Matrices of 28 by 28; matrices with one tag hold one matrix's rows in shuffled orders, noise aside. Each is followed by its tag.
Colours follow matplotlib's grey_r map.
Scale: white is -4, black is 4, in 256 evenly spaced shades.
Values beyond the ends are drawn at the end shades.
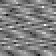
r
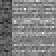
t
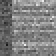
t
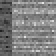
t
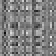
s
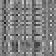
s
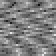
r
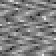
r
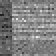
t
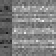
t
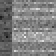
t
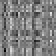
s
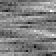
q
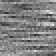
q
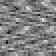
r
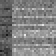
t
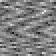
r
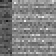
t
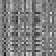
s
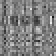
s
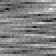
q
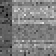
t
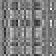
s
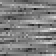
q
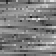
q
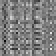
s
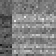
t
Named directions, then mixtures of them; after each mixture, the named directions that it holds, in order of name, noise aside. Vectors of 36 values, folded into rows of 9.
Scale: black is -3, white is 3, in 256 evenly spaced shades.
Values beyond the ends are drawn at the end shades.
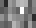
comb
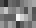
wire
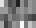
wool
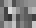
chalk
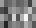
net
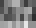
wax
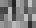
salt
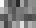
wool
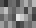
wire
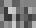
chalk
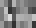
chalk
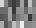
salt, wool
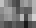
wax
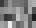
chalk, wax, wire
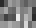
wax, wire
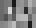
chalk, salt, wire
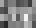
net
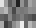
wool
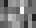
comb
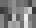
net, wax
